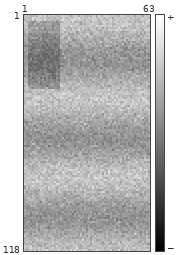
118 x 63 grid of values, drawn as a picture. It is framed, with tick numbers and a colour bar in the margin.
Ninth with the lowest average: top left. Odd patch: lower, in the top left. Odd rows or columns: none. Stripes: horizontal, repeating 3 times.
